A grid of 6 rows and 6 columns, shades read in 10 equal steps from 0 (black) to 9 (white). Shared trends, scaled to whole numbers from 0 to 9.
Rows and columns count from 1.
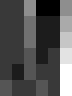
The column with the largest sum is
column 6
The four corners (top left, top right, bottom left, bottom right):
2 5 3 9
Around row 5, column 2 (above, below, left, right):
2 2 2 3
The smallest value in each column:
2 1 2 0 0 5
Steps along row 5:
down up down same up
